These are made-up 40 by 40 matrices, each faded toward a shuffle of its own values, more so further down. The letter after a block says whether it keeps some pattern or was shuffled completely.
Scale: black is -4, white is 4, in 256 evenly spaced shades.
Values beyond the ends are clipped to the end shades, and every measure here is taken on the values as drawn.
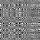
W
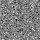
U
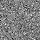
U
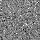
U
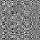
W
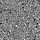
U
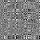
W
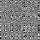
W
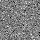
U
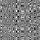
W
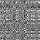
W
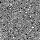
U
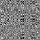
W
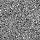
U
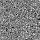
U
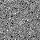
U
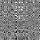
W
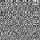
W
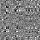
W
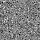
U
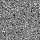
U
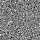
U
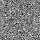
U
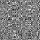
W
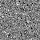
U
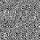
W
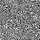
U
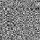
W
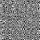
W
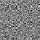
W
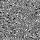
U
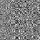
W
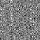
W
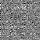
W
